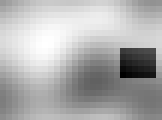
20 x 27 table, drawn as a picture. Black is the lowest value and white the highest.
On average the colour sits 70% of the way up the scale. The ninth with the lowest average is the middle right. The middle right is the roughest part. An odd patch, lower than its surroundings, sits in the middle right.
